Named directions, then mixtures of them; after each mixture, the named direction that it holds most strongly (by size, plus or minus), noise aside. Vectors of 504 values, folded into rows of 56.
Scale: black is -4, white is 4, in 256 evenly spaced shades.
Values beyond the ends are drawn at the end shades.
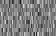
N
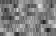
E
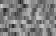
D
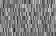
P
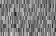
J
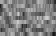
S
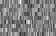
N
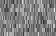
J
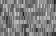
S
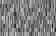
J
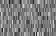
N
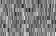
J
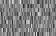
N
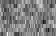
E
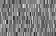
N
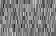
P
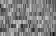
S
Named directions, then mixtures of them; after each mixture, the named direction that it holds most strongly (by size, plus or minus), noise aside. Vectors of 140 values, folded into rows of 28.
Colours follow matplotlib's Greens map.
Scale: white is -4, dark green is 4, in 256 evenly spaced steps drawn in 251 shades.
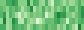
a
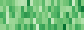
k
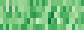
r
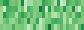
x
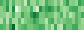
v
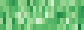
a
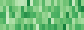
k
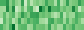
v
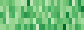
k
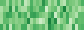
r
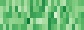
r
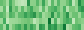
k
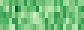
v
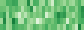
a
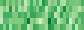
r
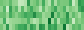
k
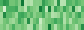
x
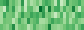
x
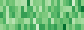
k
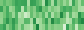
k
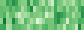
a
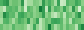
x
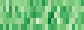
r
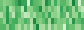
k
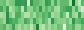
k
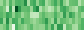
v
